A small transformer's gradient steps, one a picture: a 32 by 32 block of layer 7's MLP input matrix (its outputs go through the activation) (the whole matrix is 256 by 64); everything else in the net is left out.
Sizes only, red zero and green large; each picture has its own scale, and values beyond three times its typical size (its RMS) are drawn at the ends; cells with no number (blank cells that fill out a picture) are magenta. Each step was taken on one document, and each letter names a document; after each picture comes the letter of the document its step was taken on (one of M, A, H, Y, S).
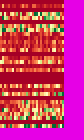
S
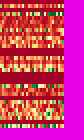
S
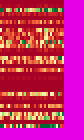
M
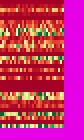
M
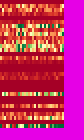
M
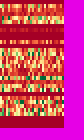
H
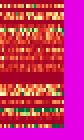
S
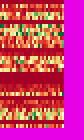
S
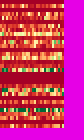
S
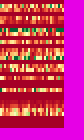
H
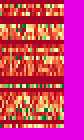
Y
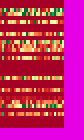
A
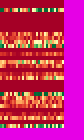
M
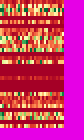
M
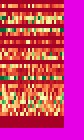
H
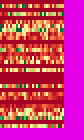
Y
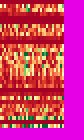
Y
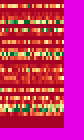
H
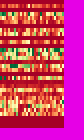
H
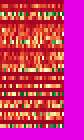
S
